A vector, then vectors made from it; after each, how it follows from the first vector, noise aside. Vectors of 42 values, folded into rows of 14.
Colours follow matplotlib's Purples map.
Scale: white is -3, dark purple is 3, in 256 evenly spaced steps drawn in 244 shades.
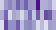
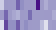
partly zeroed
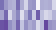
sign-scrambled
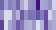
sign-scrambled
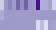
partly zeroed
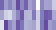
sign-scrambled
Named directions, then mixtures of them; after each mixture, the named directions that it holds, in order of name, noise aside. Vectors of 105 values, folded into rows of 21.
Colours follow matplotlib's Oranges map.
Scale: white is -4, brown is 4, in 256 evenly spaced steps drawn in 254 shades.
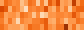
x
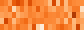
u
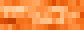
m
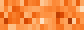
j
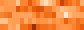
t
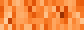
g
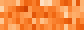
j, t, x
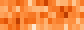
t, x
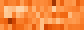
g, m, u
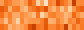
t, x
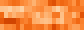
m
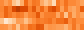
m, t, u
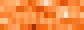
t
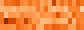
j, m, u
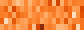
u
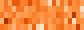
j, u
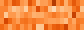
m, u, x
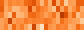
g, u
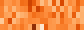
g, t, u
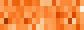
j, u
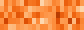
j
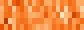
g, u
